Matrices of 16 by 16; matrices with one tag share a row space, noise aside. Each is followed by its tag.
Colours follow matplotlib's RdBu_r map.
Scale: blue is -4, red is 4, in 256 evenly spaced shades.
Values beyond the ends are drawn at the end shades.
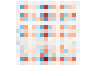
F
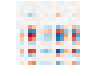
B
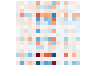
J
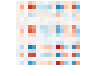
B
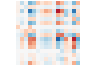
B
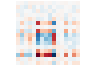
J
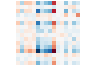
J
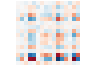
B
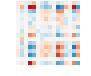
B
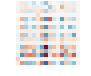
F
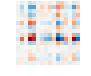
B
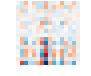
F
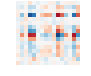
B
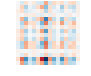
F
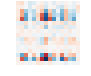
F
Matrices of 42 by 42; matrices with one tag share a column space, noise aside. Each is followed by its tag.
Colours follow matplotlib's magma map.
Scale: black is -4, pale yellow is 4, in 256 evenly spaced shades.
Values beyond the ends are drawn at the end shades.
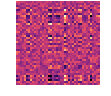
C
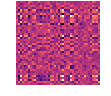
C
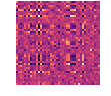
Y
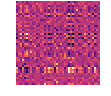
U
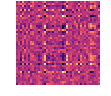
Y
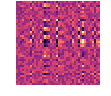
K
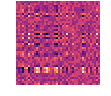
U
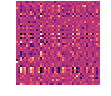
U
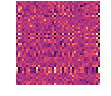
U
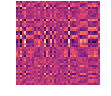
K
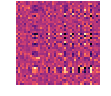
U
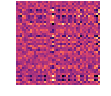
C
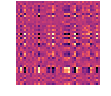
U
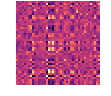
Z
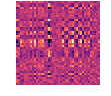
K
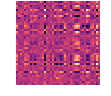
Y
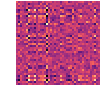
C
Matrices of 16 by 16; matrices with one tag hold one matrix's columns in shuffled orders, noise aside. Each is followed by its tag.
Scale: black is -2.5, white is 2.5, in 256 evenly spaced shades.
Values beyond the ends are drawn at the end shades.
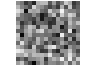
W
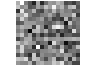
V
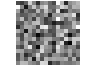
V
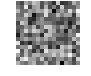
W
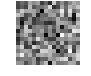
W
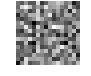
V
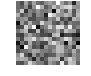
V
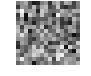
W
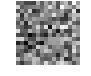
V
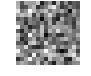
W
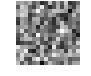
W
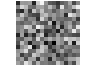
V
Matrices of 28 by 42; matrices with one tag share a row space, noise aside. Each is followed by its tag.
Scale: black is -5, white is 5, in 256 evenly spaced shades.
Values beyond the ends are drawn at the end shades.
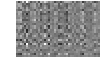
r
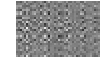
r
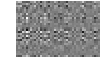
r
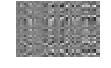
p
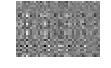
r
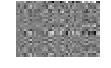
p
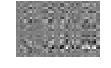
p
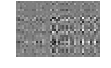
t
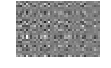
r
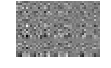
r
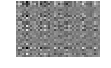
r
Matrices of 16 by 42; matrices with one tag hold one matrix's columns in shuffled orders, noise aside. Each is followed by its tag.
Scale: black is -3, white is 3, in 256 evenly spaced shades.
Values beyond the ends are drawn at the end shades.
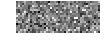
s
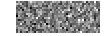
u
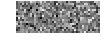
u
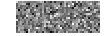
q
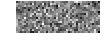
q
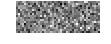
q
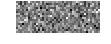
u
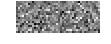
s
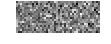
q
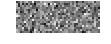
q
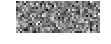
q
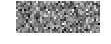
u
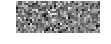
u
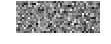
q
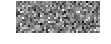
s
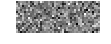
q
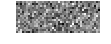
q
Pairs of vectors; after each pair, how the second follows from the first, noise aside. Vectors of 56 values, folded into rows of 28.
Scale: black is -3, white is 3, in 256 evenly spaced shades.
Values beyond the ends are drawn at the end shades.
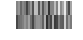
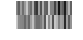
negated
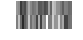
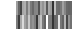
sign-scrambled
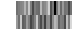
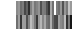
negated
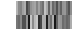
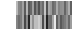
sign-scrambled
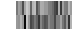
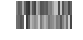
negated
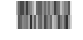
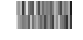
sign-scrambled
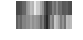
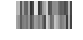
sign-scrambled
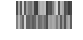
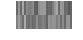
shrunk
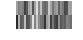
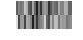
negated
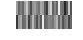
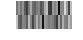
negated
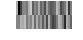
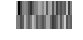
sign-scrambled
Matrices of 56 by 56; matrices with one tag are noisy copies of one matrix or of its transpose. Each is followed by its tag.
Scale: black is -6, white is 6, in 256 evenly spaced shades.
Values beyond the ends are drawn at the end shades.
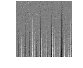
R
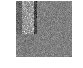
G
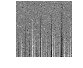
R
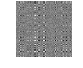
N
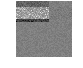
G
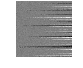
R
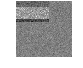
G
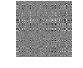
N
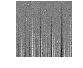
R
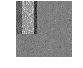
G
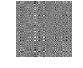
N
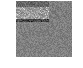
G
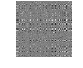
N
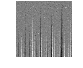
R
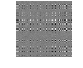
N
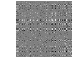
N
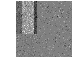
G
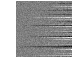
R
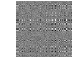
N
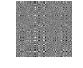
N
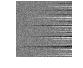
R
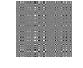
N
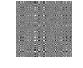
N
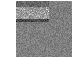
G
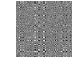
N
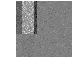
G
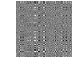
N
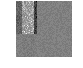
G
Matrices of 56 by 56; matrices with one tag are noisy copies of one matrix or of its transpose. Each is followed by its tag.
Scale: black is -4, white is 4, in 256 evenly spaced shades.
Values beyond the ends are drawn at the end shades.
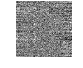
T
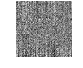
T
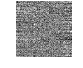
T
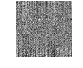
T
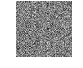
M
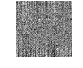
T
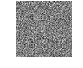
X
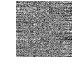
T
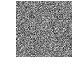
X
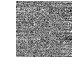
T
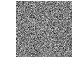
X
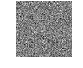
X
